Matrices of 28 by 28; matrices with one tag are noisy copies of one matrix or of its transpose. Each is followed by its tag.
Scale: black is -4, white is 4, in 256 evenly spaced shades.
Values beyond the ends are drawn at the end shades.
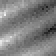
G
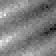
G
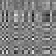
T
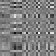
T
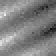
G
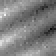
G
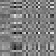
T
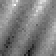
G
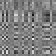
T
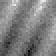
G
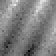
G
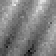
G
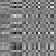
T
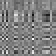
T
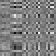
T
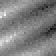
G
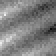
G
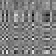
T
